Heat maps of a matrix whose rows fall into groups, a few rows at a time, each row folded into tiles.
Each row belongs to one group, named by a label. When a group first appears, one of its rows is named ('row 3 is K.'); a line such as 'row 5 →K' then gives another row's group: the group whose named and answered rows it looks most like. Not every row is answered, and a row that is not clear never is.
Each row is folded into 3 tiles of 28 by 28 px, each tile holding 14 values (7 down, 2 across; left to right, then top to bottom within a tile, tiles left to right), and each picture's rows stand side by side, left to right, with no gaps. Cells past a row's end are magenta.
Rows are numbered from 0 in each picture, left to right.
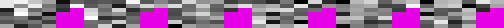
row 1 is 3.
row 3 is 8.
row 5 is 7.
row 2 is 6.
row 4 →7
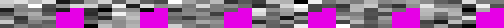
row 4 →7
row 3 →8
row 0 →6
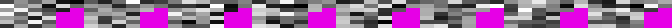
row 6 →7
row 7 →3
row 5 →3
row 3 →3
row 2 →8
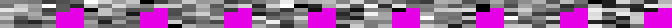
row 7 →3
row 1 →6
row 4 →6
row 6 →8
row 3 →7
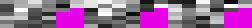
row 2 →3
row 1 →6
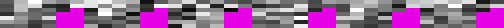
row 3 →8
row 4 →7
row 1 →6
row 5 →6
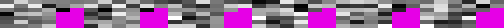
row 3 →3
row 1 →6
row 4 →8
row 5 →8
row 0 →6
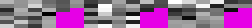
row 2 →6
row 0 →7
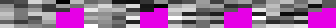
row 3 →8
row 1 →8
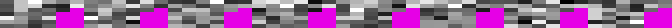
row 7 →3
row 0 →7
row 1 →8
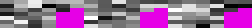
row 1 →3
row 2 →8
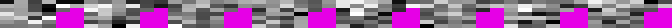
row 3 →7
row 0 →3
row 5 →6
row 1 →8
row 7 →6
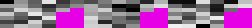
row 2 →3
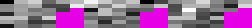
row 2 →7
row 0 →7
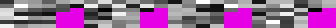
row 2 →3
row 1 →6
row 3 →7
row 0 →8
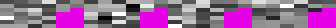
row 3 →6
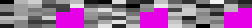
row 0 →7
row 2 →3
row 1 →3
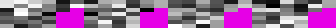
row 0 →6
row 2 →3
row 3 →3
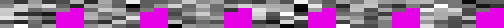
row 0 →8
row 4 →7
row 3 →3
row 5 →8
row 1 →3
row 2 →6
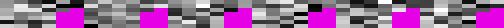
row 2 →7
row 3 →8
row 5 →8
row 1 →6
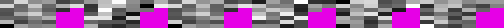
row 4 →7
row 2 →6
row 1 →7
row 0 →6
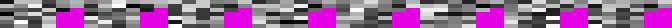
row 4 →7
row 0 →7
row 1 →7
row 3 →8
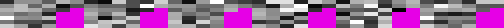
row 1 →3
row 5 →8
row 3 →8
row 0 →8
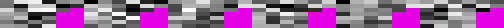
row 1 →3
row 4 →7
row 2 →7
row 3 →3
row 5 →6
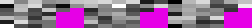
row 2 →7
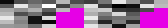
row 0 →8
